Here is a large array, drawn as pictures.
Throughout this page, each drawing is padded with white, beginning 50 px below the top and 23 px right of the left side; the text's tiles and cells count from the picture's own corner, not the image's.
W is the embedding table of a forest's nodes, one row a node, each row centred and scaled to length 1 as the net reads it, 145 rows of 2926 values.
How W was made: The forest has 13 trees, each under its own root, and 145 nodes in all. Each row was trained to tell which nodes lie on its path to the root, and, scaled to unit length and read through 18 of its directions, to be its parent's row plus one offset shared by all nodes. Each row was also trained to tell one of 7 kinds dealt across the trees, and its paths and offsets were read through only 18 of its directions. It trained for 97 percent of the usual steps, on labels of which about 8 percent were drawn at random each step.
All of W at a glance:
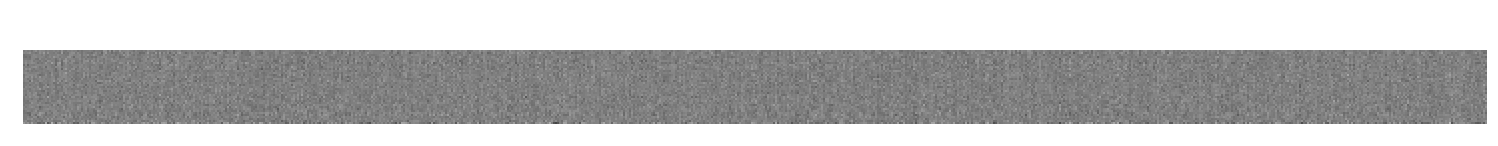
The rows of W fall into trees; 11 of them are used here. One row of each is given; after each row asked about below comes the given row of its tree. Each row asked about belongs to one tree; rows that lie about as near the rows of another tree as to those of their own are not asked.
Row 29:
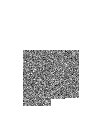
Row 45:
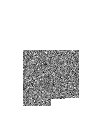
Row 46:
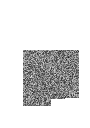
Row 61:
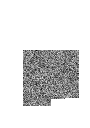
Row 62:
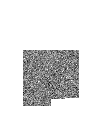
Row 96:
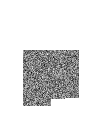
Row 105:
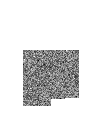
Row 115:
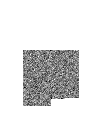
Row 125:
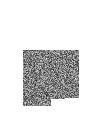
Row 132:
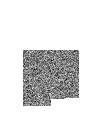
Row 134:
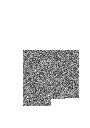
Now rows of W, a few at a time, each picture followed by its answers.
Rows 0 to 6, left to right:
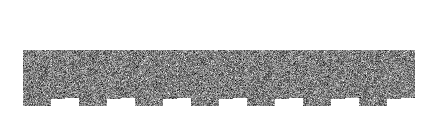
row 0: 105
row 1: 132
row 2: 45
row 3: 62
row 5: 132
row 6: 132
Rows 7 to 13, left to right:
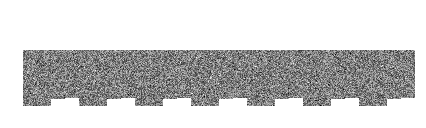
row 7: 132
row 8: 125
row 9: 96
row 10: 134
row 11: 105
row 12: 62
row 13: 132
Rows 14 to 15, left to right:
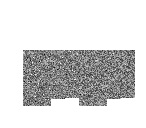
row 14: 125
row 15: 105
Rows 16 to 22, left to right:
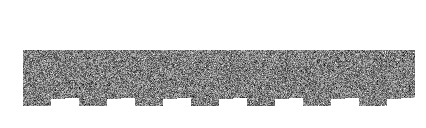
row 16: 134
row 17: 134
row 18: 96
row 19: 61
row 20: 61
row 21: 134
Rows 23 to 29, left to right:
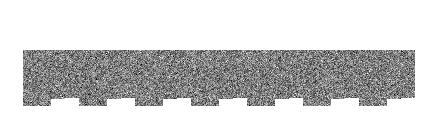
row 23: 115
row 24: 134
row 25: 62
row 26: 115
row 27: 105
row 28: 134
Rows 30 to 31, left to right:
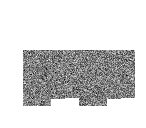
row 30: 29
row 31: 125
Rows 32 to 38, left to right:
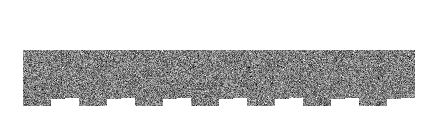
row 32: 125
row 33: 29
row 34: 96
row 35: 125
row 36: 29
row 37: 134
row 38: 29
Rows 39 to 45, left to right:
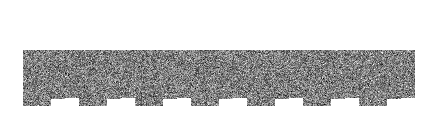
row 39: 115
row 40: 132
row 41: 125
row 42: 115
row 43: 46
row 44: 29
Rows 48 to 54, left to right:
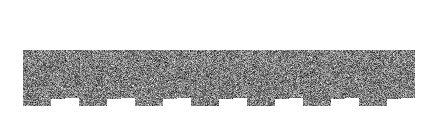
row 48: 105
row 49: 105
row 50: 29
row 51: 105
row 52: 46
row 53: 61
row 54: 46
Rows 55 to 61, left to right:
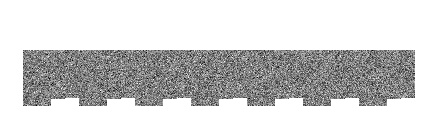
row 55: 61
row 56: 132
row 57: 29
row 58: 61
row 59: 125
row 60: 61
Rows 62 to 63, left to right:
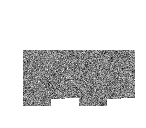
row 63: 134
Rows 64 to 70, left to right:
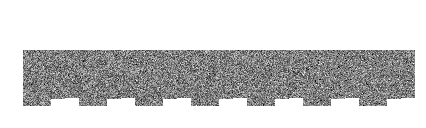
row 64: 115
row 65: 45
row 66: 125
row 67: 105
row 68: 105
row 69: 134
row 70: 45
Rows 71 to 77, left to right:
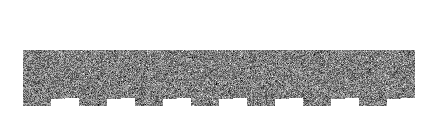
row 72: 29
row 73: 62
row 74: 29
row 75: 125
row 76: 132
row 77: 61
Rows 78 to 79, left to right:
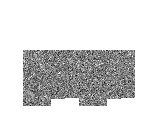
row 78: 115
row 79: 29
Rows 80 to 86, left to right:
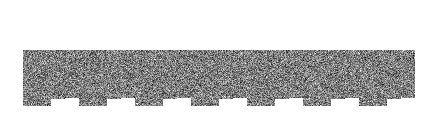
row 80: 105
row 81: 132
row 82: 115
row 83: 29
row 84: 46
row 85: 45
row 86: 132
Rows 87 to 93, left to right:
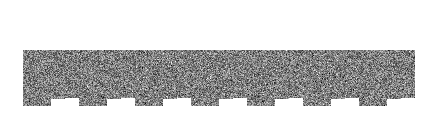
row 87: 134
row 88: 132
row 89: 105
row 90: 96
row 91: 105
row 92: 115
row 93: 62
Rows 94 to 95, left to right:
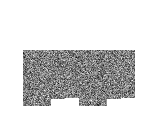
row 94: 62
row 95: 29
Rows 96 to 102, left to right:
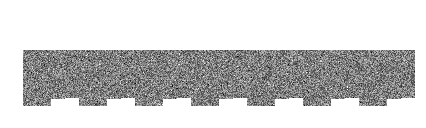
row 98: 29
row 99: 134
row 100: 105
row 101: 125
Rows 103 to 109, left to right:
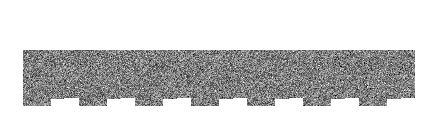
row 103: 96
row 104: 125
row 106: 61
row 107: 96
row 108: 62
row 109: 62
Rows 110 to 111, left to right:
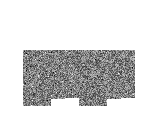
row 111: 61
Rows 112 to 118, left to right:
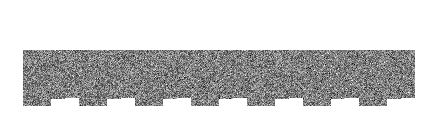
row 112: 105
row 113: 125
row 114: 115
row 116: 45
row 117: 115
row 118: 62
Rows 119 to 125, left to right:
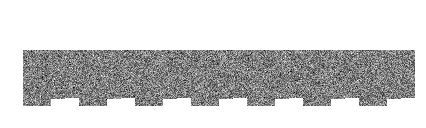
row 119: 29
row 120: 134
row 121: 62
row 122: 45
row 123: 45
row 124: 61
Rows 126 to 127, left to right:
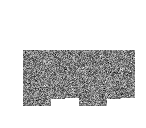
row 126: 62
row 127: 132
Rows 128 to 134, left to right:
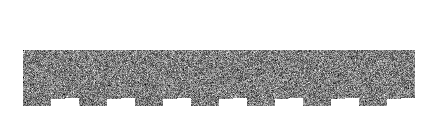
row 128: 61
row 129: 125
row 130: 61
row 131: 61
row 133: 134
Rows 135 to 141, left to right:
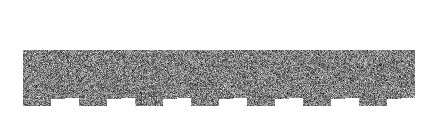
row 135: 45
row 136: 45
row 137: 125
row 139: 61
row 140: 61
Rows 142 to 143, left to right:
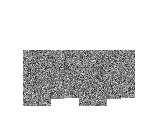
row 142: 115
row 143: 29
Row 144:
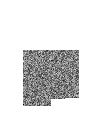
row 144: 105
